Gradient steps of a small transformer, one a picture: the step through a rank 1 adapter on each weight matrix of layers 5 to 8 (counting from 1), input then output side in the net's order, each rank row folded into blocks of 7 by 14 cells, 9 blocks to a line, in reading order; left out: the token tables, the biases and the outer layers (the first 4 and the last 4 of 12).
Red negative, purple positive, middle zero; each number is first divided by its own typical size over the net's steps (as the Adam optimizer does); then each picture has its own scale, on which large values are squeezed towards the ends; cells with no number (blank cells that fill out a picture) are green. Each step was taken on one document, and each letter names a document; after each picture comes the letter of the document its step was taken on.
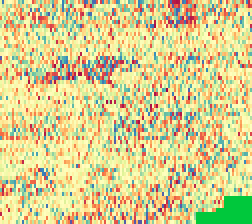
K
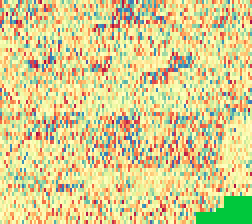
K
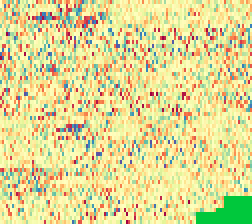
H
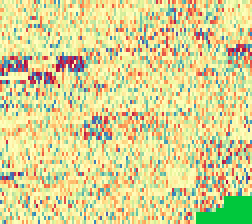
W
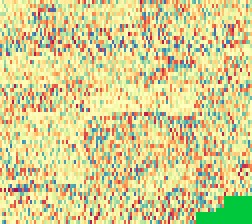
W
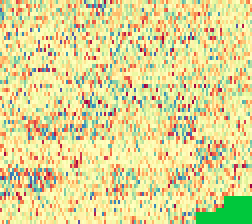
H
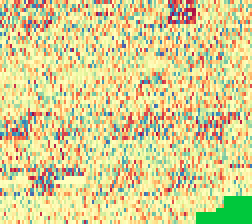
K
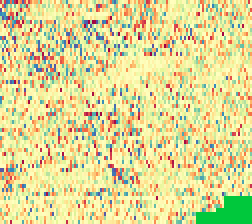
H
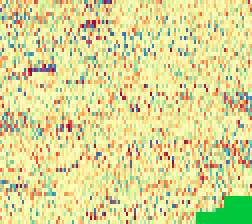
H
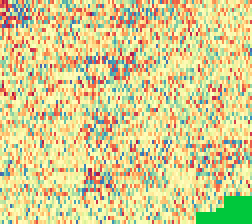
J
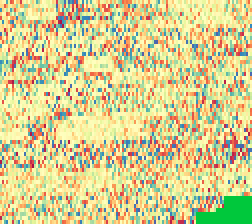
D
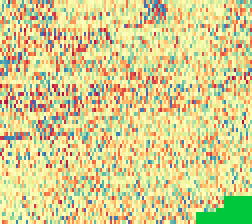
W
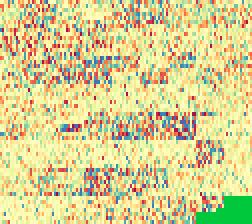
K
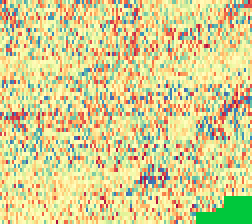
J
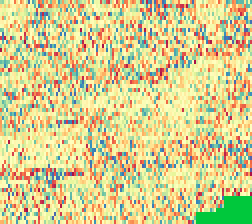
W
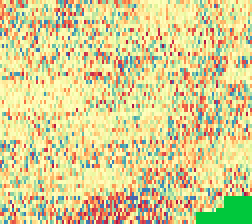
D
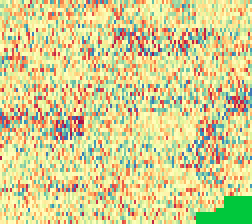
J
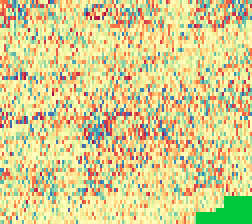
J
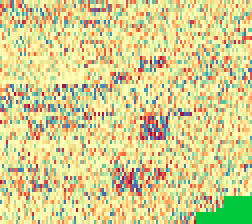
W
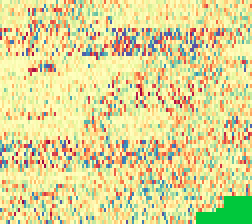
D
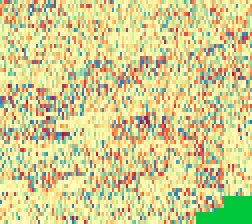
W
